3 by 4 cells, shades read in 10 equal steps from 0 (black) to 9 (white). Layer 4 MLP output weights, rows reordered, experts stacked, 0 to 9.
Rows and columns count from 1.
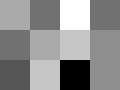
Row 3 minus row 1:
-3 3 -9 1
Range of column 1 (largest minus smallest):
3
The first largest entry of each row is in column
3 3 2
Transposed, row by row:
6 4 3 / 4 6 7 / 9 7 0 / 4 5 5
